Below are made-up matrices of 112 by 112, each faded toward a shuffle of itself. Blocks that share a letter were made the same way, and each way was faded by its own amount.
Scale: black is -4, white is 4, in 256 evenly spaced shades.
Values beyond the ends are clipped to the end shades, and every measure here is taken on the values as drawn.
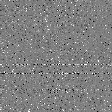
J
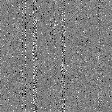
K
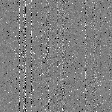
K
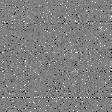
J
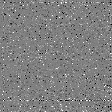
J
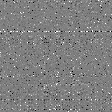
J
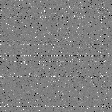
J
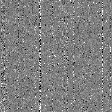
K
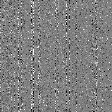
K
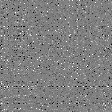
J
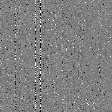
K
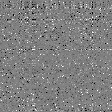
J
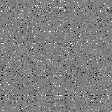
J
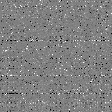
J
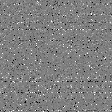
J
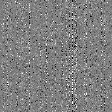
K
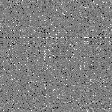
J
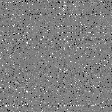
J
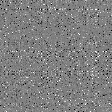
J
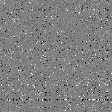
J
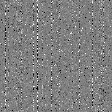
K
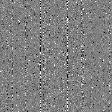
K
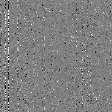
K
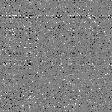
J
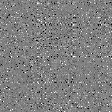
J
